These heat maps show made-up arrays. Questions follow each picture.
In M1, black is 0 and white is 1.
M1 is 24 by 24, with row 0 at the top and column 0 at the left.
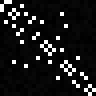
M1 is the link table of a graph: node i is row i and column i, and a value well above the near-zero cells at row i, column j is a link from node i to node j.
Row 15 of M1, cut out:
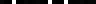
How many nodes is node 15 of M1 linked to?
3
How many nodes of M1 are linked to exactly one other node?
4
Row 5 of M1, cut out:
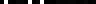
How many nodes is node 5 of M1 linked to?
3
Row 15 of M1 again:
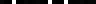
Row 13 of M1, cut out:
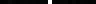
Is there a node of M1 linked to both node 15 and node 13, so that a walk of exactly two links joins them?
yes
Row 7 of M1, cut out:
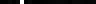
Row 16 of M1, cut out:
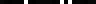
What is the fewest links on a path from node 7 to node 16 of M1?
6
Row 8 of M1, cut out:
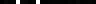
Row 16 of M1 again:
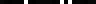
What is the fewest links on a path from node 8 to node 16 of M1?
4
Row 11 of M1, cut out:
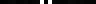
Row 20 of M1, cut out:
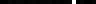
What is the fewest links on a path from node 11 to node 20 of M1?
6
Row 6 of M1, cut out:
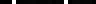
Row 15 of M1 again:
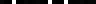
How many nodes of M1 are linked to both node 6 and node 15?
2
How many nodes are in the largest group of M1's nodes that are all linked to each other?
2
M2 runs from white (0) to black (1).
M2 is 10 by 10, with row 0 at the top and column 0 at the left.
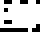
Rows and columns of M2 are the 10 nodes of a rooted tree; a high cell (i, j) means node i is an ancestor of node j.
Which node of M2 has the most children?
7
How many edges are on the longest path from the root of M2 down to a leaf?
4
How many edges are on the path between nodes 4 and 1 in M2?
5
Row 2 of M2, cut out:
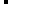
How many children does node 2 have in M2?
1
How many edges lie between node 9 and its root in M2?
3
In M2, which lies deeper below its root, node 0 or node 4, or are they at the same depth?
the same depth
